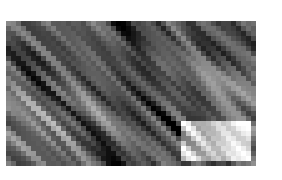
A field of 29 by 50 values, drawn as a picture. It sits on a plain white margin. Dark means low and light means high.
Mirror symmetry: none. Ninth with the highest average: bottom right. Odd patch: higher, in the bottom right. Roughest part: bottom right. Grain: diagonal, down to the right.
